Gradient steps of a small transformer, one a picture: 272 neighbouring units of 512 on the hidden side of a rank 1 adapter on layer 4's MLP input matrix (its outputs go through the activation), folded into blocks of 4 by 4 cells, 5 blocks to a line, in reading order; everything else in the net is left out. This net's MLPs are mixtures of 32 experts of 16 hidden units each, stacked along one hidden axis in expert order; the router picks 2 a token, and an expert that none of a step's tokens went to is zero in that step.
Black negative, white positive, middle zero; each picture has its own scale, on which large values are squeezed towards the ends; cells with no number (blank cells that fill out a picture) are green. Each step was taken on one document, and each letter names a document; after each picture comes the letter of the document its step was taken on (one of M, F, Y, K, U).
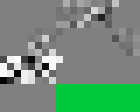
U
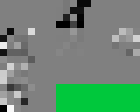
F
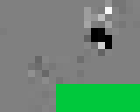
U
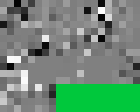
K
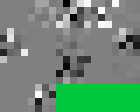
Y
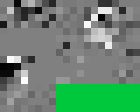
K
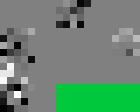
F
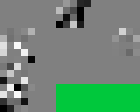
F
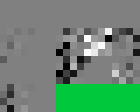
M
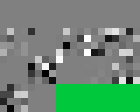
M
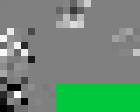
F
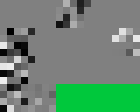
F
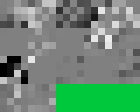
K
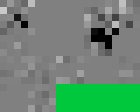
U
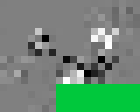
U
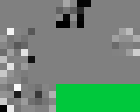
F
